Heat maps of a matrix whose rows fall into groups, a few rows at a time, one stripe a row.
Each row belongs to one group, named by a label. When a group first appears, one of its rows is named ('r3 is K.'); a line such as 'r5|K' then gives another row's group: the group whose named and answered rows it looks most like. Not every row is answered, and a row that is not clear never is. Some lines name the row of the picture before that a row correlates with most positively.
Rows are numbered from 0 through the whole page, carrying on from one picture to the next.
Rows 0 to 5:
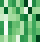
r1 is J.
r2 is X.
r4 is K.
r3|K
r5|X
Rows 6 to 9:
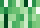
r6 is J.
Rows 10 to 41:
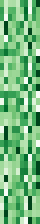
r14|J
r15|K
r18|X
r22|X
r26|X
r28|J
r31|J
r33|X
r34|X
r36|X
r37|K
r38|J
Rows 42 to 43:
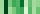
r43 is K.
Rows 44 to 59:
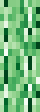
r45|X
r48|J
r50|X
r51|K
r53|J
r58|J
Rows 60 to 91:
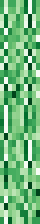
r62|J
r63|J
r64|K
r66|K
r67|J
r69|J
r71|K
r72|J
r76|K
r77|K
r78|K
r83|J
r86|J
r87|X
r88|K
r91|K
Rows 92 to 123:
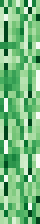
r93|J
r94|X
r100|X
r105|J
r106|K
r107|K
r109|J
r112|K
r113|K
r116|J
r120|X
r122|J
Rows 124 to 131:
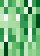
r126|X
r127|X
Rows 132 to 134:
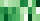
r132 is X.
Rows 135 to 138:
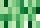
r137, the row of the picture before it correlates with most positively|133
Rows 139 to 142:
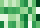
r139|X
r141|X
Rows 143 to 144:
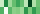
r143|J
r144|K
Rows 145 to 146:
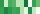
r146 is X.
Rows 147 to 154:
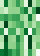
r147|J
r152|J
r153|J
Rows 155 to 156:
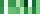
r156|K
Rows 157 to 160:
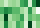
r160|J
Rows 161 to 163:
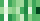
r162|X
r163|K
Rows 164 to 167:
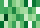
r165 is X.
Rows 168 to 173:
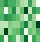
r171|X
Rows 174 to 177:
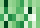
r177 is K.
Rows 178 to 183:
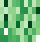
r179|X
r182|K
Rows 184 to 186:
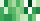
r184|J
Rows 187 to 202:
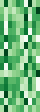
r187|J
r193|K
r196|K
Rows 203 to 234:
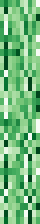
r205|X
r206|K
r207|K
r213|K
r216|X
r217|K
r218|X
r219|K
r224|X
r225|J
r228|J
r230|K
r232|X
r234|J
